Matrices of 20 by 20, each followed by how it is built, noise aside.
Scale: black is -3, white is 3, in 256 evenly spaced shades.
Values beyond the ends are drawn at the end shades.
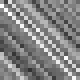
Toeplitz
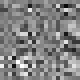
low rank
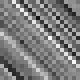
Toeplitz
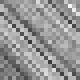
Toeplitz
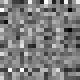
low rank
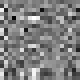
low rank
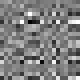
low rank
